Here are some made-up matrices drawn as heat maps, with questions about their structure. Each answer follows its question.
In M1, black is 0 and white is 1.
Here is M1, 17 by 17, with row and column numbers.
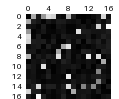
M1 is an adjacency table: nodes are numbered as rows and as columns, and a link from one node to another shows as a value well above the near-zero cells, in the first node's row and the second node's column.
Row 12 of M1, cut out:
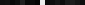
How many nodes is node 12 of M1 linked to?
1
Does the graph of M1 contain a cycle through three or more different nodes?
no
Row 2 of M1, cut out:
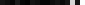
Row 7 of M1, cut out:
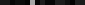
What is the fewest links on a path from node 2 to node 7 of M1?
4
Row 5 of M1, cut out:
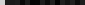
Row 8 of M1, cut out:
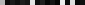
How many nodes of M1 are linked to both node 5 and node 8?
1
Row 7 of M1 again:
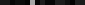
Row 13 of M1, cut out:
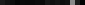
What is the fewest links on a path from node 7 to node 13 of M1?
4
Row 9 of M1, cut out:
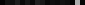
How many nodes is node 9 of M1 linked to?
1
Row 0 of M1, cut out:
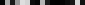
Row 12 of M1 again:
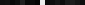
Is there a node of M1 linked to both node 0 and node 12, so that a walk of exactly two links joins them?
yes
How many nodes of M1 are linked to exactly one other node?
10
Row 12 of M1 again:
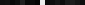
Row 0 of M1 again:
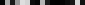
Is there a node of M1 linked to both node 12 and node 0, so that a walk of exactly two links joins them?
yes
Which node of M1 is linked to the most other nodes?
node 0
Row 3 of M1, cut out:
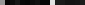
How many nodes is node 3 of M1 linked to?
2
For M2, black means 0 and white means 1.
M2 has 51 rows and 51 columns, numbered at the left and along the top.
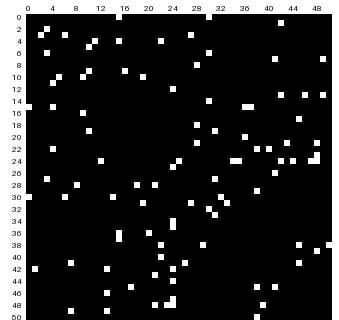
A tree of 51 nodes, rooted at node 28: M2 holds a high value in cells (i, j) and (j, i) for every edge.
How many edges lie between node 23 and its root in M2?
3
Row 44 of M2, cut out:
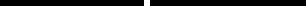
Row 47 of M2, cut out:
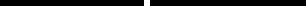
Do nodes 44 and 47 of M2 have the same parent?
yes
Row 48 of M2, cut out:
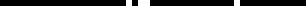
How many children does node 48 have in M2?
3
